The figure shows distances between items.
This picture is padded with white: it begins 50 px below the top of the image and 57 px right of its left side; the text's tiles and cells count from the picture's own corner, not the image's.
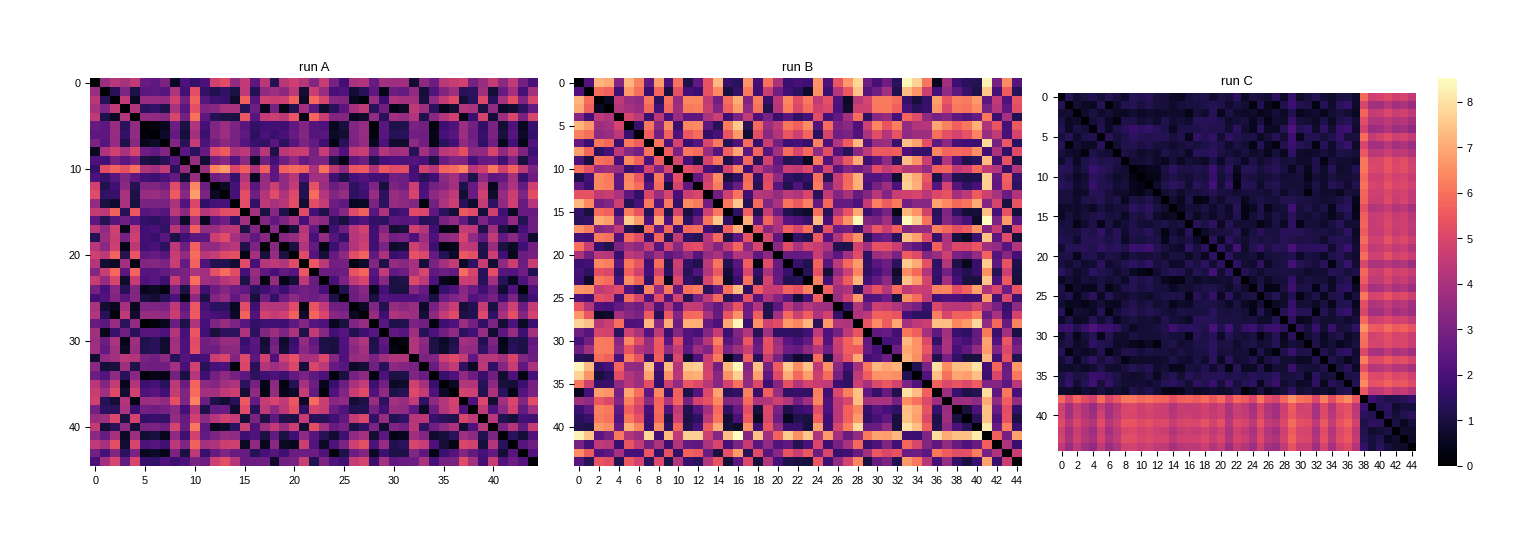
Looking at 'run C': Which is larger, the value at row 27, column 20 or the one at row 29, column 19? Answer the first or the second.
the second
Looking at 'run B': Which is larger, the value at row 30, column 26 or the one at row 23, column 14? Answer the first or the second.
the second
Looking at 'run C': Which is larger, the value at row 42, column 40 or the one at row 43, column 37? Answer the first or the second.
the second
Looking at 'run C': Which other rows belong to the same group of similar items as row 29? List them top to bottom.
0, 1, 2, 3, 4, 5, 6, 7, 8, 9, 10, 11, 12, 13, 14, 15, 16, 17, 18, 19, 20, 21, 22, 23, 24, 25, 26, 27, 28, 30, 31, 32, 33, 34, 35, 36, 37
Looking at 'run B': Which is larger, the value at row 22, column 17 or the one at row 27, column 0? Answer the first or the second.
the second
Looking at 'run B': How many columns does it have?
45
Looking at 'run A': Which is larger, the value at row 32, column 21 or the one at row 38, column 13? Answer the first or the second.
the first
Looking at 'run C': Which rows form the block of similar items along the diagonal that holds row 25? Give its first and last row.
0 to 37
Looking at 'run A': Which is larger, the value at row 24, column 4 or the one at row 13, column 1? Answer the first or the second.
the first
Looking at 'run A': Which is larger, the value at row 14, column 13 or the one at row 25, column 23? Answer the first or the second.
the second
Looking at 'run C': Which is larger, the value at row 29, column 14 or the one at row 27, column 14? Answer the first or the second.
the first
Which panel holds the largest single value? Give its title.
run B
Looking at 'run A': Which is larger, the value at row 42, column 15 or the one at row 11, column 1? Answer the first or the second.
the second
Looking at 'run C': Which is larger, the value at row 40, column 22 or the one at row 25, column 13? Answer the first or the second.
the first
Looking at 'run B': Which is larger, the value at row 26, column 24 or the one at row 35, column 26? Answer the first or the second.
the first
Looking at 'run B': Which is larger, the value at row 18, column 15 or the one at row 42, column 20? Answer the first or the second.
the second
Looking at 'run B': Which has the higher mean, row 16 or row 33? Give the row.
33
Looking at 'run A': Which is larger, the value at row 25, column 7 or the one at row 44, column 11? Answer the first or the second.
the second
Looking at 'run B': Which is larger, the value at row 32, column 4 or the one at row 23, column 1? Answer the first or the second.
the first
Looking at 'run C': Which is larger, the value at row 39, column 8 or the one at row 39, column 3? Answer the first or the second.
the first
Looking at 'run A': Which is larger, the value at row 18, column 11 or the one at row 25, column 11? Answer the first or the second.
the first
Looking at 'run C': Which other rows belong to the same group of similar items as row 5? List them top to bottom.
0, 1, 2, 3, 4, 6, 7, 8, 9, 10, 11, 12, 13, 14, 15, 16, 17, 18, 19, 20, 21, 22, 23, 24, 25, 26, 27, 28, 29, 30, 31, 32, 33, 34, 35, 36, 37
